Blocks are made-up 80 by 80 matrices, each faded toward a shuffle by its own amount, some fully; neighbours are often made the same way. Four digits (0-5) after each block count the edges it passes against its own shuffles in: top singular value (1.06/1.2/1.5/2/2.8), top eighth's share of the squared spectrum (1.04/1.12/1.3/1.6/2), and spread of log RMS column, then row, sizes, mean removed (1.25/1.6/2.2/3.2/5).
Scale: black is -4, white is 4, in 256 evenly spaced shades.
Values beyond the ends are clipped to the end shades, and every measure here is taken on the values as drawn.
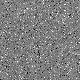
2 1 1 0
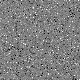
0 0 0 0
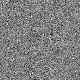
3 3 1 1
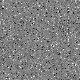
1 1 1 0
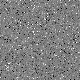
0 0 0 0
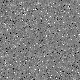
0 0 0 0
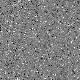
0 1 1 0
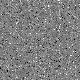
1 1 1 0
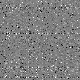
4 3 1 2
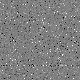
2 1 0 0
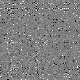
4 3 1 2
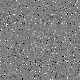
3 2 0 1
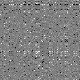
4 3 2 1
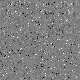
2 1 0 0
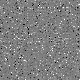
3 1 0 0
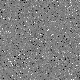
1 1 0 0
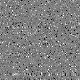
4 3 1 2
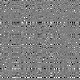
5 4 2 3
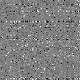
4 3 2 2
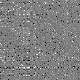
4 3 1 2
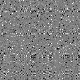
4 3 1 2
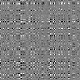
5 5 4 4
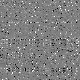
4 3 1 1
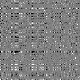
5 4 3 3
